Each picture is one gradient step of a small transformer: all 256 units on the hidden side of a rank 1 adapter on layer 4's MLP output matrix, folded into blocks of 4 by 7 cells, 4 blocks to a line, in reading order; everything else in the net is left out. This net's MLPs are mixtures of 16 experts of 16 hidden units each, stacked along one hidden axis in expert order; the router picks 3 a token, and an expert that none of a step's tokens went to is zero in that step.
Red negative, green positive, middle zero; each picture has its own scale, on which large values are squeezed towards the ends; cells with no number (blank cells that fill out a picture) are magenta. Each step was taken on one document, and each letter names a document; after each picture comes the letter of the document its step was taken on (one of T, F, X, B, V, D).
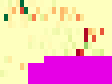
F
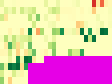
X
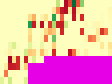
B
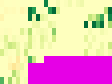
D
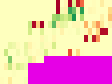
B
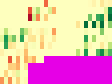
D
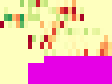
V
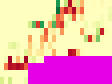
B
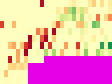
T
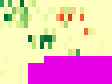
V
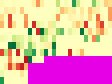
X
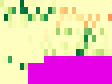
F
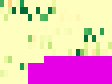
F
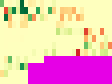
F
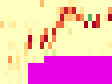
T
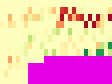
T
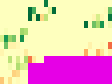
D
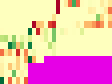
X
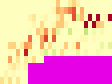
T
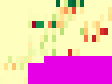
B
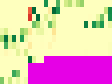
D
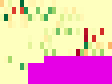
F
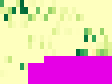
F
